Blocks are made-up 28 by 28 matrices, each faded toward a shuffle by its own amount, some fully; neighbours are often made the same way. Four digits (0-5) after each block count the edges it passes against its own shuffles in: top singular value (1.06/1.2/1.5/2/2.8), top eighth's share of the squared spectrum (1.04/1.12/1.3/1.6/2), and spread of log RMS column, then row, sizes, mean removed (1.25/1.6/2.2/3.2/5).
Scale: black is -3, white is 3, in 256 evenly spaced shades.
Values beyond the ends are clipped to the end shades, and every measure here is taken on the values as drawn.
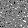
0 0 0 0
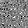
2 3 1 1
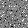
0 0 0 0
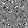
1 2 0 1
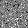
0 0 0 0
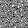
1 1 0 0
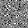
3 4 1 2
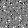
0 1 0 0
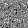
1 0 0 0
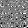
3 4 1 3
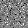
2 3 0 1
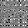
3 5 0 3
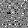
3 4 0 2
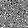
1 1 0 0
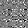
3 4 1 3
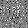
3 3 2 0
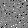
0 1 0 0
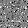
2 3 0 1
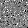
0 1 0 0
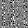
2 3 3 0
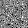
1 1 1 0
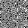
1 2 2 0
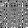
4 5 2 2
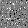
2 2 0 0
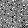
0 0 0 0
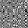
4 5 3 2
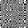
4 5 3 2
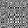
4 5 3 2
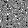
2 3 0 0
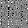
3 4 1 0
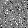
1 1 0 0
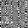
3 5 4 1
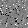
2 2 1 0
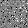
1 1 1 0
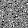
0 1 0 0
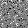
0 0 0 0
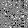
3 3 1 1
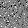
0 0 0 0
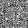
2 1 0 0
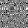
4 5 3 2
